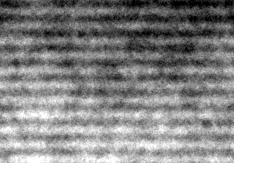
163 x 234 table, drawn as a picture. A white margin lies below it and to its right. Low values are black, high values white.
Ninth with the lowest average: top right. Slope: up to the bottom. Lone odd cells: none. Stripes: horizontal, repeating 11 times.
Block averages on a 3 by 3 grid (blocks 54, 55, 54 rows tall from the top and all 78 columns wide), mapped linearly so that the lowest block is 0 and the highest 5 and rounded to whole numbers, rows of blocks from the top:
110 / 322 / 554
